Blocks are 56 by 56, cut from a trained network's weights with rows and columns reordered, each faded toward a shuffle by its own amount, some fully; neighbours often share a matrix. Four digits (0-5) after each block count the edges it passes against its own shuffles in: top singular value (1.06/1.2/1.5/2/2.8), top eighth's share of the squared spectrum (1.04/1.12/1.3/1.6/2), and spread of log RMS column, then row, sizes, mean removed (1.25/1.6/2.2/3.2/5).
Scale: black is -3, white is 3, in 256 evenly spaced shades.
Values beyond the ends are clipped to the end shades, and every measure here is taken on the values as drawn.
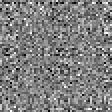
3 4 1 2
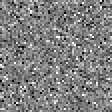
0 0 0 0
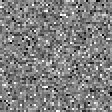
0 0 0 0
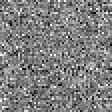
2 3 0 2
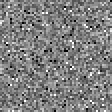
1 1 0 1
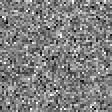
1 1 0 0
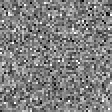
2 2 0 0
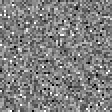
0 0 0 0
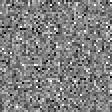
2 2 1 1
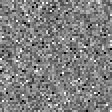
0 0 0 0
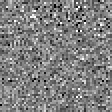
3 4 2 2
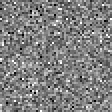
2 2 0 0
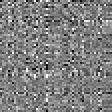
4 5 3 3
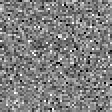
0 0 0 0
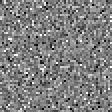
0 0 0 0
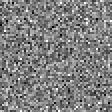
1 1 0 0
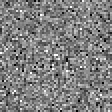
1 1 0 0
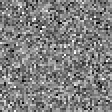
0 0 0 0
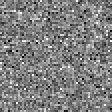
1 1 0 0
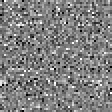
3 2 0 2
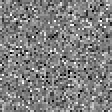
0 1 0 0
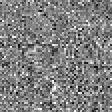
3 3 1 2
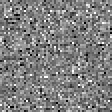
2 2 0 1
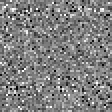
2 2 0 2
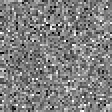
2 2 0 1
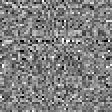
3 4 1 3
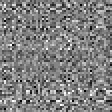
4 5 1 3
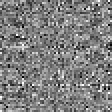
3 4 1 2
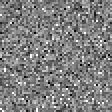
0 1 0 0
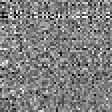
4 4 1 2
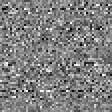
3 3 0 3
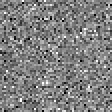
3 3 1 2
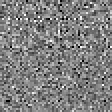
2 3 1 2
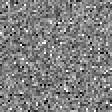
1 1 0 0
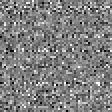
3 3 0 3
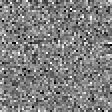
3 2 0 2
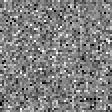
2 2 0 1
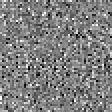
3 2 0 1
